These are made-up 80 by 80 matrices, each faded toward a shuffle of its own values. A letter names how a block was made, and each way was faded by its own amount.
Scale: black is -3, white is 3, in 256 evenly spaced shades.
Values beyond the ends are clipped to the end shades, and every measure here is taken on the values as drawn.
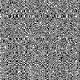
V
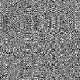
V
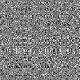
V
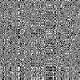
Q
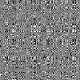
Q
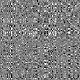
Q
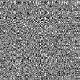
V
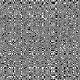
Q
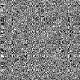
V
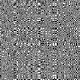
Q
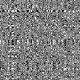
V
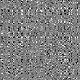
Q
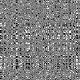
Q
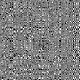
Q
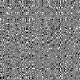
Q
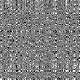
Q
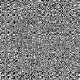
V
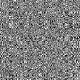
V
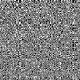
V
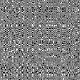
Q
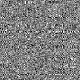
V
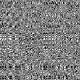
V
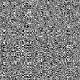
V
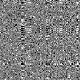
V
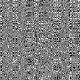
Q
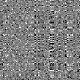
Q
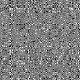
Q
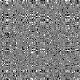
Q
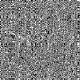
V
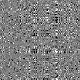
Q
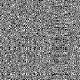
V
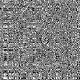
V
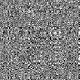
V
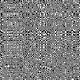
Q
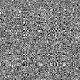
V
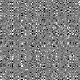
Q
